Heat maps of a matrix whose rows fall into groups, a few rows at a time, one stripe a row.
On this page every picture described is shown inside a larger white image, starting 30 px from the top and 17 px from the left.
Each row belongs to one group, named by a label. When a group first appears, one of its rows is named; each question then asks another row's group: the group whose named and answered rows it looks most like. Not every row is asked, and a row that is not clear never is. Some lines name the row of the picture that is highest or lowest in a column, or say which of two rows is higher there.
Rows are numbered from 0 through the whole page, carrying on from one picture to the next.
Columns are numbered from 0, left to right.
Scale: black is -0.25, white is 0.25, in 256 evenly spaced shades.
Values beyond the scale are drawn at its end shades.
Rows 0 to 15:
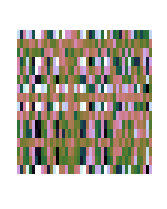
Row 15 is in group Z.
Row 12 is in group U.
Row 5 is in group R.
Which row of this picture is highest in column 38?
0
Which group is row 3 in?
Z
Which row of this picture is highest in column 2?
6
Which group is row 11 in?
R
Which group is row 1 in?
U
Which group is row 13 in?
R
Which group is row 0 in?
Z
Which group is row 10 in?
R
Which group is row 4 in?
Z
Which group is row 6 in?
Z
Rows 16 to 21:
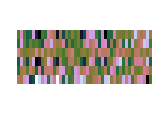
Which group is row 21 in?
Z
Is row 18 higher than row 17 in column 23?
No
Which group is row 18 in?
U
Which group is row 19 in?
R
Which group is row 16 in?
R
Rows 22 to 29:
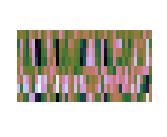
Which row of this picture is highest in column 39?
25
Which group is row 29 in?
R
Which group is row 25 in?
R
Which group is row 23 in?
R
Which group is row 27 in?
Z
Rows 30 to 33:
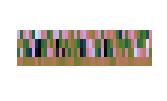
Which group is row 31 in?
R
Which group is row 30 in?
Z
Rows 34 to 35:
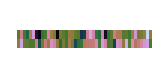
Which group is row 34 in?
R
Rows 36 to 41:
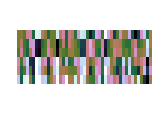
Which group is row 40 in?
Z
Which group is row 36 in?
Z
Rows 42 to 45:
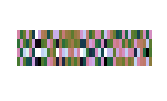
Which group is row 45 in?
R
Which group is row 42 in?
Z
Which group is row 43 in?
R
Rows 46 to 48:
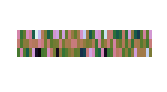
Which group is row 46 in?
Z
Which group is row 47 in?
U
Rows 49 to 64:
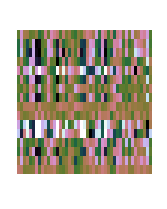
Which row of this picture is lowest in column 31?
51
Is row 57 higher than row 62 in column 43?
No
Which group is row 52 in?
R
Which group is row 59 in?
Z
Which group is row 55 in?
U
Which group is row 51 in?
R
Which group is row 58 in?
U
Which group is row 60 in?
Z
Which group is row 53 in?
Z
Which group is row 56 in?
R
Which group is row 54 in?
R
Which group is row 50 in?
R
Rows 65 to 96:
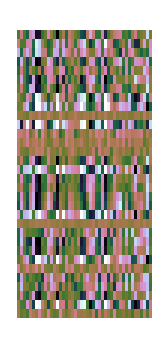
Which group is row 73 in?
Z
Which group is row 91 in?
U
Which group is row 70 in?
R
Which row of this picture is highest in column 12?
75
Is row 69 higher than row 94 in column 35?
No
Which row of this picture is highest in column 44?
75
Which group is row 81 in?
R
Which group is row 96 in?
U
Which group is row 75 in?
Z
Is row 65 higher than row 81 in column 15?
Yes
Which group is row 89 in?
R
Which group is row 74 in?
U
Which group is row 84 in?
R
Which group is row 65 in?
R
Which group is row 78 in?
U
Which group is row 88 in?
R
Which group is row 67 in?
Z
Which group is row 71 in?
R
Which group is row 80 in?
Z
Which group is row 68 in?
R
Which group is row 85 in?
Z
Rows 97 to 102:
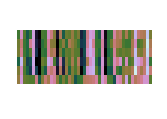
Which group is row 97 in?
R
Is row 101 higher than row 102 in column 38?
No
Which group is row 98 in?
R
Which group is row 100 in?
R
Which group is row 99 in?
R
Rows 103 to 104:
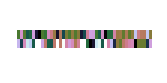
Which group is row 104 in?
Z
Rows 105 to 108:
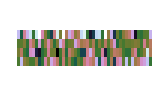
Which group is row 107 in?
R
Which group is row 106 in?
U
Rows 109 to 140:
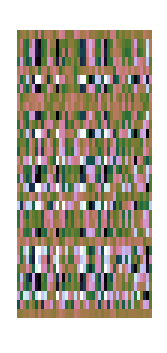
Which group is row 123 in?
Z
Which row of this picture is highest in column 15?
128
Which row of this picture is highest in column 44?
128
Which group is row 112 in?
R
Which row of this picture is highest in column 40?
138
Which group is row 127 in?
U
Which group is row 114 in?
Z
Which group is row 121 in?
U
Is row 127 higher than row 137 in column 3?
Yes
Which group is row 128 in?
Z
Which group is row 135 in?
Z
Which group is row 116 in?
U
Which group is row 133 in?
Z
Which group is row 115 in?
R
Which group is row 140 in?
U
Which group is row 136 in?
R
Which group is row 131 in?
R
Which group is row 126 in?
Z
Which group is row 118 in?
R
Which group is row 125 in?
R
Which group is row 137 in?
R
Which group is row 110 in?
R
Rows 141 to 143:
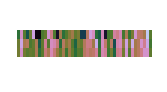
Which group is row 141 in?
R
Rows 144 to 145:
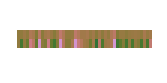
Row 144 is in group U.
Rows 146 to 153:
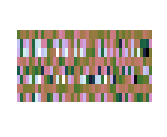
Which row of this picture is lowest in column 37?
150
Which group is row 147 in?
Z
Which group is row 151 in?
Z
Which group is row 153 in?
Z
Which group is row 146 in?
U
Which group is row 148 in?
Z
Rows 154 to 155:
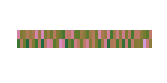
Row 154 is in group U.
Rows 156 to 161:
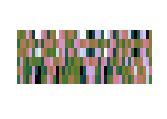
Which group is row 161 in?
R
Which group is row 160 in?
R
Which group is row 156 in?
Z
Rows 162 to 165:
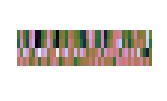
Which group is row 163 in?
R
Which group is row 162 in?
R
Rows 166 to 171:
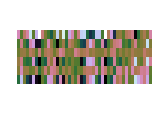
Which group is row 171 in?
R
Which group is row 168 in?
U
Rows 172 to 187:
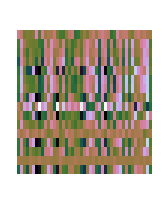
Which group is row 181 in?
R
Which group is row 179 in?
R
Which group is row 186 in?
U
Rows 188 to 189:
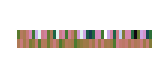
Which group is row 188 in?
Z
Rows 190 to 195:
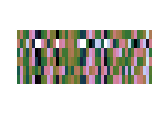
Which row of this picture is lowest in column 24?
191
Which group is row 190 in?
R
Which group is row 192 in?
R
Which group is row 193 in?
R
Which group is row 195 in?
R
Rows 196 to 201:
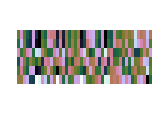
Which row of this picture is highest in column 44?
198
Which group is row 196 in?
R
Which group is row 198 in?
Z
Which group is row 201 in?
Z
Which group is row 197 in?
R
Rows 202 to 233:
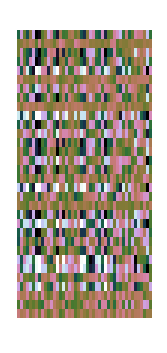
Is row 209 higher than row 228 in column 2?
No
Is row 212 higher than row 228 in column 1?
Yes
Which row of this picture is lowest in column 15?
222
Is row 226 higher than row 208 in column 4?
Yes
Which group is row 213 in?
Z
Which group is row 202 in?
R
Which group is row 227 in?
Z
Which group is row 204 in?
R
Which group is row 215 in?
R
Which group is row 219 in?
Z
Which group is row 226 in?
R
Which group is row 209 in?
R
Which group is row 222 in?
R
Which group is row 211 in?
Z
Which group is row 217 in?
R
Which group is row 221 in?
U
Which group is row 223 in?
Z
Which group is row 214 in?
R
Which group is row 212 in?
R
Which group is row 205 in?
R
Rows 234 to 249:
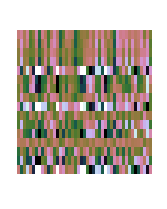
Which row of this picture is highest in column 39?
245
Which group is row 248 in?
R
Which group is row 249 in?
Z
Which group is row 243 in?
U
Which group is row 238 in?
Z
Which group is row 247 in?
U
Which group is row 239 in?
R
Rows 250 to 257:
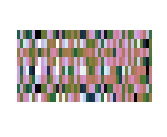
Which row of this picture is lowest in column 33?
254
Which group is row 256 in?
R
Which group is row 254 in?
Z
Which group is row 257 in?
Z
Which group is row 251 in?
Z
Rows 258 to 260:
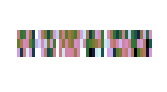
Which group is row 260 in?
Z
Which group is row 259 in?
Z
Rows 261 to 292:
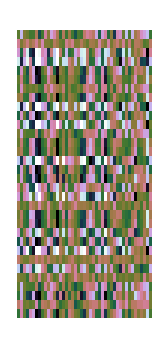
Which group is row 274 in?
R
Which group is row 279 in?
Z
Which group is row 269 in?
Z
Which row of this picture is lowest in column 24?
275
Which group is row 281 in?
R
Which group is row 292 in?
R
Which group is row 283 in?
Z
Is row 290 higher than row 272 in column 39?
Yes
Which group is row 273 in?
R
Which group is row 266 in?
R
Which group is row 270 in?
R
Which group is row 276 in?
R
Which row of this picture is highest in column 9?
271
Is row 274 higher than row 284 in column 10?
No
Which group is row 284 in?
R
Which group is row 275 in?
Z
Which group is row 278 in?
Z
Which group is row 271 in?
Z
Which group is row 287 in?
Z
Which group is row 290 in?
R
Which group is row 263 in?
Z
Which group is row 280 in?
U
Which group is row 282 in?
R
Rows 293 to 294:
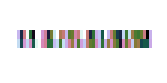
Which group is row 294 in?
Z
